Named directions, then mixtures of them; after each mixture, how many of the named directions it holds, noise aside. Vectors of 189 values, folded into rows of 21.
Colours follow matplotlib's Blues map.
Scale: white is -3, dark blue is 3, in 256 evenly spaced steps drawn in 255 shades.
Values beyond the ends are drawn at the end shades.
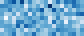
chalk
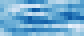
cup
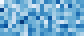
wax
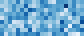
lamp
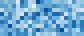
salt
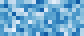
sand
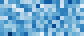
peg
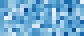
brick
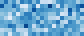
three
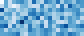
one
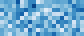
one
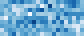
three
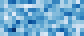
three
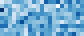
one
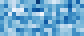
three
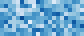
two
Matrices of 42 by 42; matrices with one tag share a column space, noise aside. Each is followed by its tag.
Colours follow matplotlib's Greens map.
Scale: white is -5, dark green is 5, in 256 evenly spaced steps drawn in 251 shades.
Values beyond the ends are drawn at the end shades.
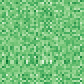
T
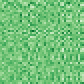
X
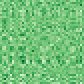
T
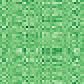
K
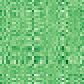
T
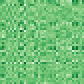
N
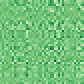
N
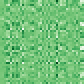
N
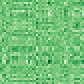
T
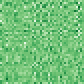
X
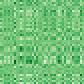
T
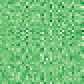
X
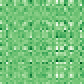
N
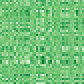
T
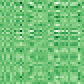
X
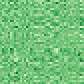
K
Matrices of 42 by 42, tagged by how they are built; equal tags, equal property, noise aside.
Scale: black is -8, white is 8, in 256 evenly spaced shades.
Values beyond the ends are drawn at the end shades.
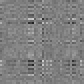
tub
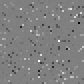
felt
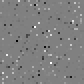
felt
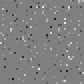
felt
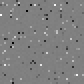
felt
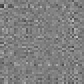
tub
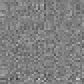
tub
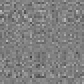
tub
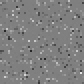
felt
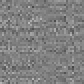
tub
